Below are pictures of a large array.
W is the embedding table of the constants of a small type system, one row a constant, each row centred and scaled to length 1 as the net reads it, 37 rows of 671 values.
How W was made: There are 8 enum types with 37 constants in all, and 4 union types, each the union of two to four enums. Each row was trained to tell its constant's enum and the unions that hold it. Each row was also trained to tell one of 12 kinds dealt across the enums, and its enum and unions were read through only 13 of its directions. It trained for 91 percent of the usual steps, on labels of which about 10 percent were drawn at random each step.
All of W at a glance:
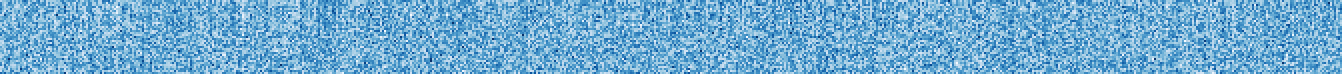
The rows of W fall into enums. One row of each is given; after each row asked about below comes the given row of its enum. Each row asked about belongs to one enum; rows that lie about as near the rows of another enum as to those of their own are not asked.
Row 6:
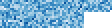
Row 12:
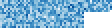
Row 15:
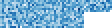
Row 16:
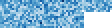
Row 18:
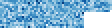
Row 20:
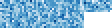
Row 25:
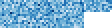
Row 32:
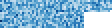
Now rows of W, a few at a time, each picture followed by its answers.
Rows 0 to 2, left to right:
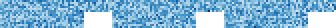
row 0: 12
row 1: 12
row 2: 25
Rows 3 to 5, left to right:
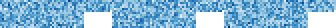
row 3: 16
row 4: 15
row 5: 20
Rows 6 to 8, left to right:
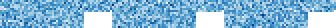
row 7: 32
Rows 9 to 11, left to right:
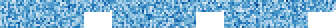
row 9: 6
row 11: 12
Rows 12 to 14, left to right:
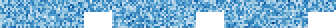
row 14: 25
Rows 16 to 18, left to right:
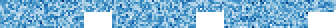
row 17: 16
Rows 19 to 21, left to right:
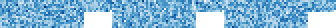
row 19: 25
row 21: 12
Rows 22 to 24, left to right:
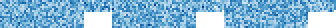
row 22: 16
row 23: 18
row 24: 25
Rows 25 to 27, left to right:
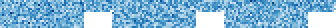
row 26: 15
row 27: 12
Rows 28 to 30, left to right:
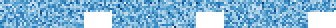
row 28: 32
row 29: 18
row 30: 32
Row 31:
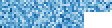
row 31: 20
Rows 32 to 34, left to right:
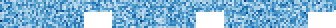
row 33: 32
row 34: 25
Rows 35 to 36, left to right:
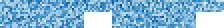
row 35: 15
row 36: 18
